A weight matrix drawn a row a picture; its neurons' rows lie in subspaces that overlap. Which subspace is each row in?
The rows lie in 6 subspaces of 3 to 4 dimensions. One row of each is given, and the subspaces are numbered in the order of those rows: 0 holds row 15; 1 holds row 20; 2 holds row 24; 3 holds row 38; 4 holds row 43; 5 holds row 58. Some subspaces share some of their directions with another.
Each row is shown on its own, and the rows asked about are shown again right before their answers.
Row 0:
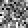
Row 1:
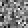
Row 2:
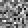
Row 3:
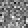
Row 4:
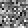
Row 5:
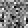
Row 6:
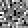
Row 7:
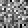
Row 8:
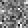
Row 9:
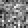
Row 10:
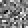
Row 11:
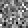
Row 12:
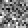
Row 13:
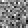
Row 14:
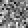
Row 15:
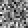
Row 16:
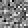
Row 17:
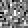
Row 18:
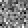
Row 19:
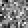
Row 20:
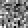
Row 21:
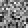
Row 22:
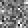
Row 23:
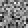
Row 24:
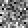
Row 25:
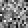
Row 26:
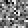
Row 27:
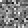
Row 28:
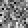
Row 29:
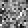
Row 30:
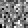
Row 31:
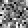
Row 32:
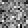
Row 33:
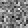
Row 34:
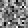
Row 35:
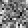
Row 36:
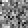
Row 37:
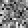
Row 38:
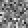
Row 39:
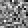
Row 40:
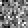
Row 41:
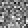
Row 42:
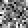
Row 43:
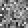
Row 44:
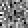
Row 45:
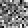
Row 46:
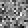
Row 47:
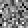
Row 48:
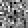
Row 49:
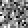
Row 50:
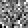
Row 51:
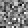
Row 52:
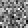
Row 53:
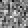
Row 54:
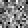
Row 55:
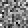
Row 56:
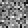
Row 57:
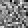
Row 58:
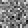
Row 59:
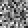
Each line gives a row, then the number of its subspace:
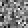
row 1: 5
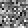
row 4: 2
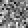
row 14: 3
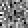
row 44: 0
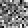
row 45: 3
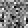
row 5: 1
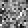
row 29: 2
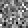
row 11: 4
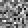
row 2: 3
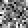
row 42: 4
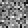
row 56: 2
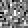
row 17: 0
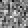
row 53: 0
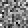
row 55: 4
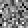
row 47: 4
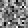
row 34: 4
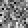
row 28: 1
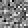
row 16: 3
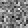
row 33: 2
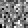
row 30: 1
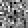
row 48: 0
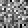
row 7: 3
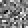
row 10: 3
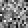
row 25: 3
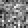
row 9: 1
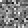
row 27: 2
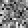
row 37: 4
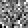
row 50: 1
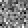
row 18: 2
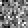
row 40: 5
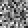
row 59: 0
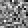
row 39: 3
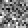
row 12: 0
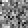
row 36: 5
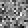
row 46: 2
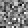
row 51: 3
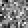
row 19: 5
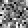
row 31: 4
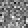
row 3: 1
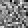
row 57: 3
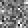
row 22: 5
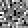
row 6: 0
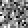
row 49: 5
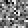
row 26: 2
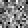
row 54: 4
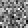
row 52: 4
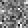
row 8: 5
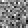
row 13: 5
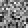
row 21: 4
